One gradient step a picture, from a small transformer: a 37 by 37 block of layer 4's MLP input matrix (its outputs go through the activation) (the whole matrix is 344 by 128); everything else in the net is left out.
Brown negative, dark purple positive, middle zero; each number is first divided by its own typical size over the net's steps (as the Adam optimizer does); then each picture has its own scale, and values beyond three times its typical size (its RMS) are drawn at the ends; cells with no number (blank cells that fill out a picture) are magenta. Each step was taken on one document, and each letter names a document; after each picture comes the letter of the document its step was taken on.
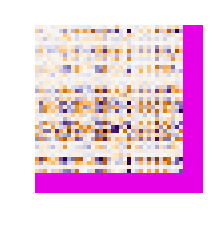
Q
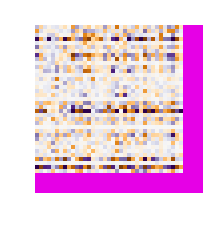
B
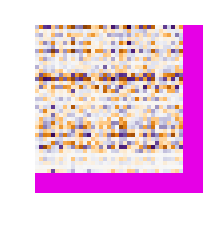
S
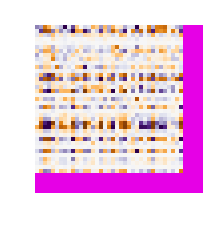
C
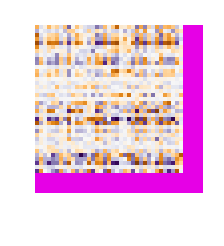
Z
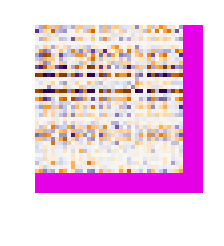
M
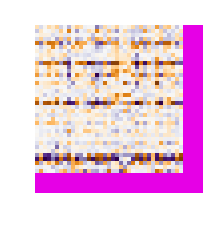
Z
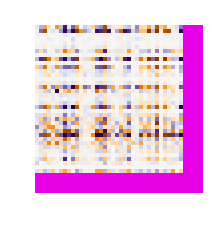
Q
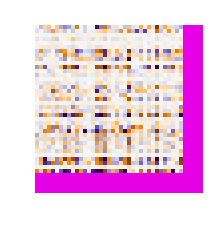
Q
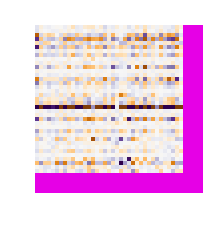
B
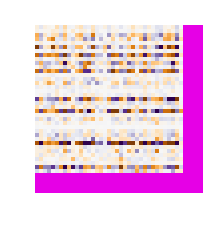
B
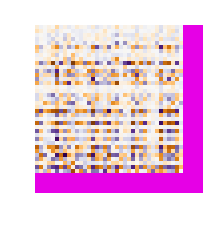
Z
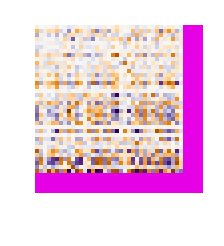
Z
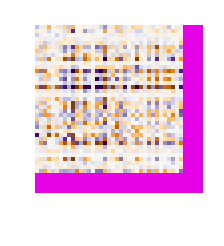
Q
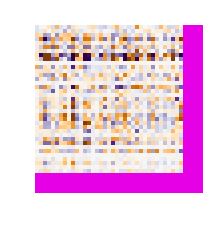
C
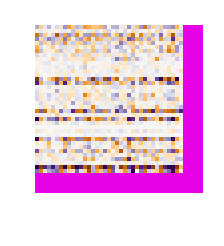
B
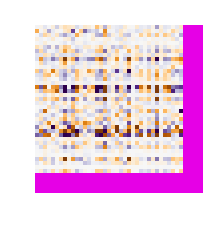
Q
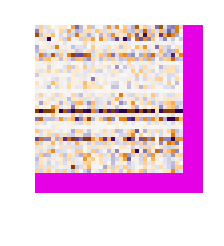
B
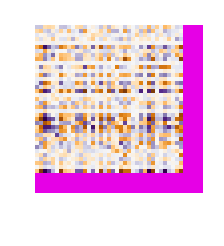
M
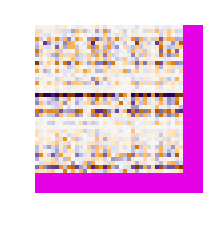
Z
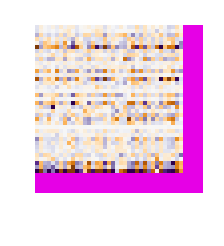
B
